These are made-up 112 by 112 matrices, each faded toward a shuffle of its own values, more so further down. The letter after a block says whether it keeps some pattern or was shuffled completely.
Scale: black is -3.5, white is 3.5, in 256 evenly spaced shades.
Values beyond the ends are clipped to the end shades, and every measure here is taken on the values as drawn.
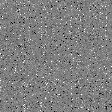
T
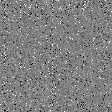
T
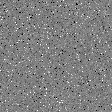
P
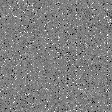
T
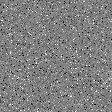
P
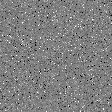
P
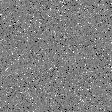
P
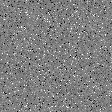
P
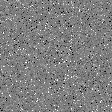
P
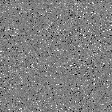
T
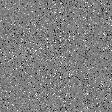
T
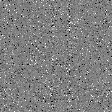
T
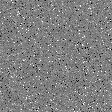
P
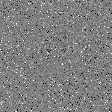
P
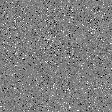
T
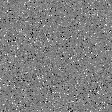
P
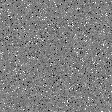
P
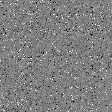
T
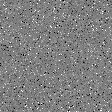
P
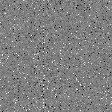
T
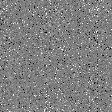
T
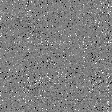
T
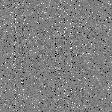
T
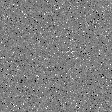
P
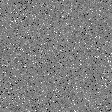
P
